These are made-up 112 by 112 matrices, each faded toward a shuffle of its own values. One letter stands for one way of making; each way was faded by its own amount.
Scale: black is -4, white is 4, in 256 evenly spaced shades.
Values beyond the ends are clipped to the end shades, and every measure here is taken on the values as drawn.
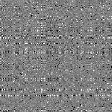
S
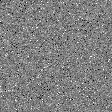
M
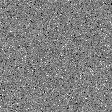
M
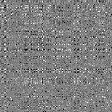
S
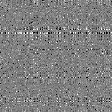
S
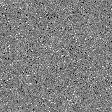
M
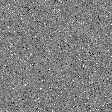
M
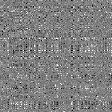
S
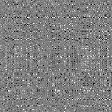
S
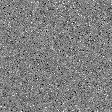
M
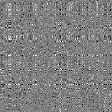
S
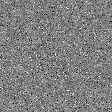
M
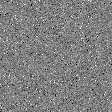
M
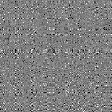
S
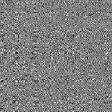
S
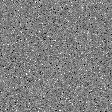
M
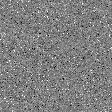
M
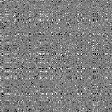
S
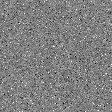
M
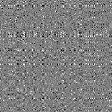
S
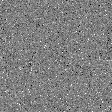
M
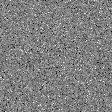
M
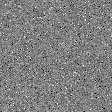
M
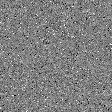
M
